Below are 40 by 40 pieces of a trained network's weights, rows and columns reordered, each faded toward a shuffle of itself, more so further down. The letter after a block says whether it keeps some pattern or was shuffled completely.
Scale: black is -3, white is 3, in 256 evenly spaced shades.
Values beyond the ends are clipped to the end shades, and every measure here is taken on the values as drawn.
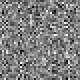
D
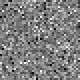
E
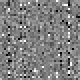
D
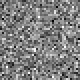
E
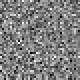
D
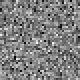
E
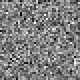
E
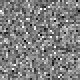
E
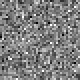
E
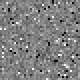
E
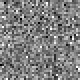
D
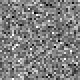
E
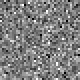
E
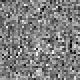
D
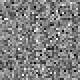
D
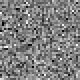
E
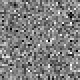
D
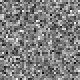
D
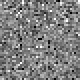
D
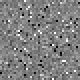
E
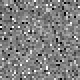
E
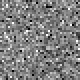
D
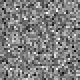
D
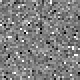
E
